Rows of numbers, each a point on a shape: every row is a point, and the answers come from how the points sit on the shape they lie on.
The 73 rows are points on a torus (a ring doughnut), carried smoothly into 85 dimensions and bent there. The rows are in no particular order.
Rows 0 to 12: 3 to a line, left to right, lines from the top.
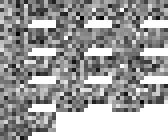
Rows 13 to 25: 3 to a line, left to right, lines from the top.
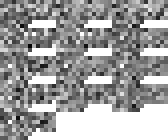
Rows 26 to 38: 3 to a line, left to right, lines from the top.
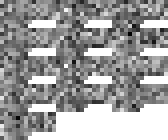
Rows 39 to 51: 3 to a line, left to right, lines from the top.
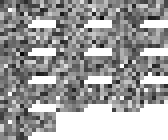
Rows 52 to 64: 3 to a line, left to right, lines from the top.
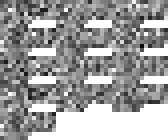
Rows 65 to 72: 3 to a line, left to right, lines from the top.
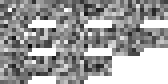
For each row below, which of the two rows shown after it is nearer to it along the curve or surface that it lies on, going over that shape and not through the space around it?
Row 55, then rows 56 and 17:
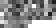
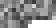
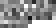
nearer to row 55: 56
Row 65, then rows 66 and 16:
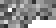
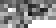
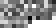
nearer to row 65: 66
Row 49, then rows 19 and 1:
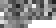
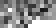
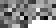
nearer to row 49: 19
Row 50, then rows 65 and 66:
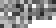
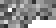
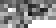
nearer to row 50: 66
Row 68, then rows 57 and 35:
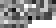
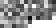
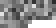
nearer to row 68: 57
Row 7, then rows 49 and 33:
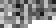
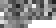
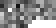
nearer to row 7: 49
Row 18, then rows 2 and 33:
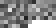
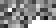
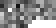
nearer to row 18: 33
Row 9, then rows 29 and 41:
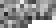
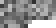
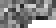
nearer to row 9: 29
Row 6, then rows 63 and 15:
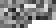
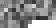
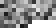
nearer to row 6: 63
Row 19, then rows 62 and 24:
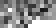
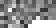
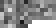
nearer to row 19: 62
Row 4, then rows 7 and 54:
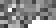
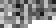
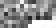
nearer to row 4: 54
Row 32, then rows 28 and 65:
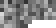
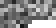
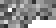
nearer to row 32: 65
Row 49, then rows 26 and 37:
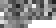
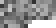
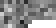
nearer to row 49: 37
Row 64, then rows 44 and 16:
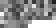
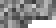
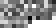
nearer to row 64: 44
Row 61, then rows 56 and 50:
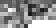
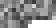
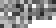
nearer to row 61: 50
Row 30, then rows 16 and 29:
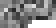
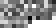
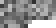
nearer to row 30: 29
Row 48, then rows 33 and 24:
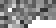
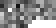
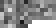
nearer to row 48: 24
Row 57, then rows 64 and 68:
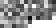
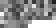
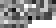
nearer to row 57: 68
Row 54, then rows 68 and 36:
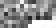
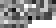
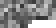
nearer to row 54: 68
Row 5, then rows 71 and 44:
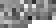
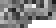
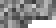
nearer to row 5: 44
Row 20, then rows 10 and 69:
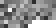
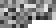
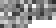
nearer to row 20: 10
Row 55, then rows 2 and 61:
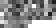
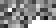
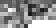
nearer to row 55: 61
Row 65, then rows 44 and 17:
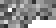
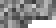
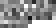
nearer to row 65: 44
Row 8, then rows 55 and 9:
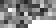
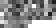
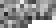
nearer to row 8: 55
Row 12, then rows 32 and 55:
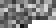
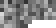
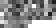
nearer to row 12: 55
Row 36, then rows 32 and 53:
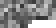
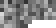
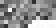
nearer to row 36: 53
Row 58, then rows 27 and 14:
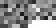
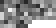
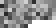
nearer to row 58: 14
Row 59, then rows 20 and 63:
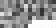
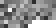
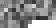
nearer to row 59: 63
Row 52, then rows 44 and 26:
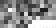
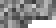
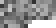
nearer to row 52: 26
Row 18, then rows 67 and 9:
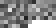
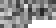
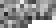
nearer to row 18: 9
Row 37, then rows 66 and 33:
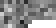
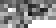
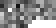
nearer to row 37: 33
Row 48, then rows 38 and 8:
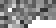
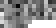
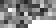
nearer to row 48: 8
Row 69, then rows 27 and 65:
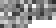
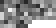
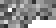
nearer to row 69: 27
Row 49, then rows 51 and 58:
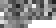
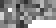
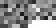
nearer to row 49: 51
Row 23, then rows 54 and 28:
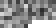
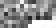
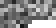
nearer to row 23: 54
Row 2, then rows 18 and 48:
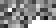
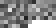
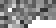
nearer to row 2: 48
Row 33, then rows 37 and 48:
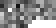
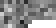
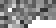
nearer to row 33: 37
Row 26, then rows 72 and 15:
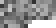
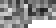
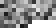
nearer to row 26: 15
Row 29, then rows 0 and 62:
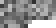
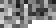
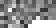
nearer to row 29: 62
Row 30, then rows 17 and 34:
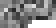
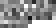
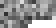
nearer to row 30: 34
